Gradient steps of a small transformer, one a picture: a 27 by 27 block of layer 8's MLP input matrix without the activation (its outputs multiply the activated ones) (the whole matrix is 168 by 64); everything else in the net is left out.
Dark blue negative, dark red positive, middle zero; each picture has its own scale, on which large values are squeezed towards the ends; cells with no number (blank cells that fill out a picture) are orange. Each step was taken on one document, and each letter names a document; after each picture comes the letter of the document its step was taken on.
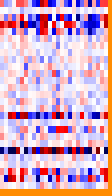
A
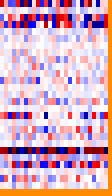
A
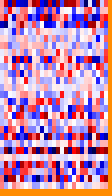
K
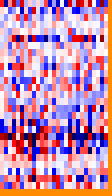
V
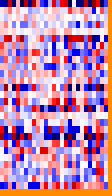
V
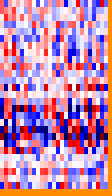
V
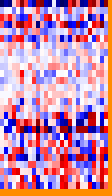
K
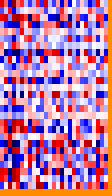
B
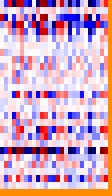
A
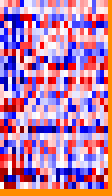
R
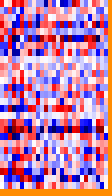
B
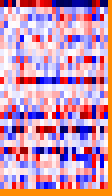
K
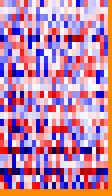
B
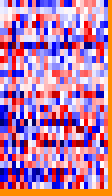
B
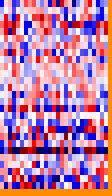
B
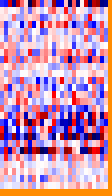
V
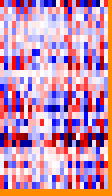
V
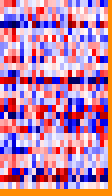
R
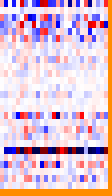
A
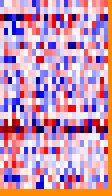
R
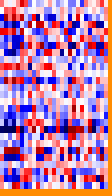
R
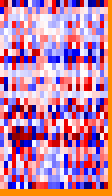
V
